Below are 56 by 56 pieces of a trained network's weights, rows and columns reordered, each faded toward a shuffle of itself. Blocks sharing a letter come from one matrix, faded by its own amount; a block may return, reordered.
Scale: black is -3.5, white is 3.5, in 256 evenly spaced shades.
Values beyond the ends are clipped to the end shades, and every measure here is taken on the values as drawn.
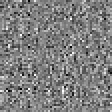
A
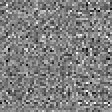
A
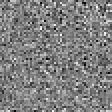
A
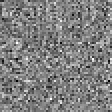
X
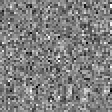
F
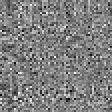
X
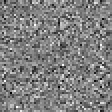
F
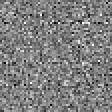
X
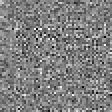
X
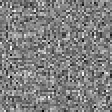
F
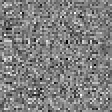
X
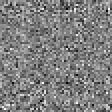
X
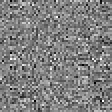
F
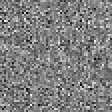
X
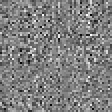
X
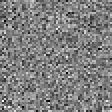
F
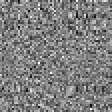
F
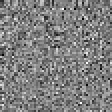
F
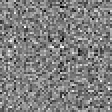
F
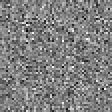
A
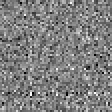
X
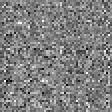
X
